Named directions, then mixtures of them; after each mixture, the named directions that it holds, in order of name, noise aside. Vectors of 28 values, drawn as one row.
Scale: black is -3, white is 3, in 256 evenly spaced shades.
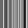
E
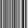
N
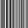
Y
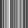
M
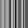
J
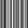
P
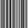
N, Y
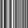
E, J, P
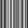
P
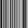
E, M, N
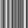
E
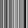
E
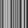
M, N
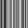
E, N, P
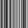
E, N, Y
